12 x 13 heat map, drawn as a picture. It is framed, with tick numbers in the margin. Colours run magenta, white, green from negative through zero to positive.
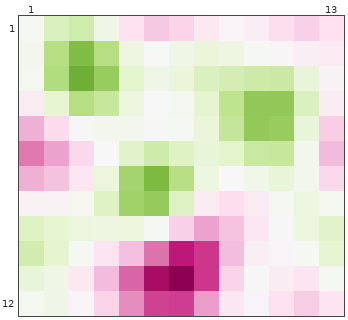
Average level on the scale: 50%. Ninth with the lowest average: bottom middle. Lone odd cells: none. Ninth with the highest average: top left.
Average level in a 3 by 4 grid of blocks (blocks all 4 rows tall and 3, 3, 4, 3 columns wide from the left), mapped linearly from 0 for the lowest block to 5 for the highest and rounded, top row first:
5443 | 1543 | 4003
